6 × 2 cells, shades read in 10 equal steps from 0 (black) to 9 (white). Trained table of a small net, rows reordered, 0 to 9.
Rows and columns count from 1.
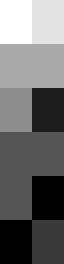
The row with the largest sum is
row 1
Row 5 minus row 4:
0 -3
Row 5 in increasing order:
0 3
